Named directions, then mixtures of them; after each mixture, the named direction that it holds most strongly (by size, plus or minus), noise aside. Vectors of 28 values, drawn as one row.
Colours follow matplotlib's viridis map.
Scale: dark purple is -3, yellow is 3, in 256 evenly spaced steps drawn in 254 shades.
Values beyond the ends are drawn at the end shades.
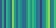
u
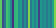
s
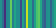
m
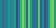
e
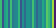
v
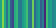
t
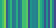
u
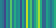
m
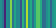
m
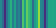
m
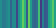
e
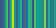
t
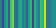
t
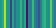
m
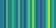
u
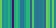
t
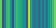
s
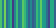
u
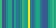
e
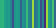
t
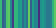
s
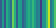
u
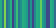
u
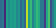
m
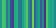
t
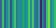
u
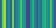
m
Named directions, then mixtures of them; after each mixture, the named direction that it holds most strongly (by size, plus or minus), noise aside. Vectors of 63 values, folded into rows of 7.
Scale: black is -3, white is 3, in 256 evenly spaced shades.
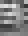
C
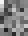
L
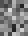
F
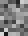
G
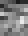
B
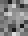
F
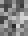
F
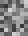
F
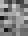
C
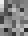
L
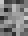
L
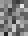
F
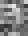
C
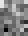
L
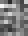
C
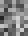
L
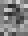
C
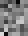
G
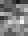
B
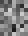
F
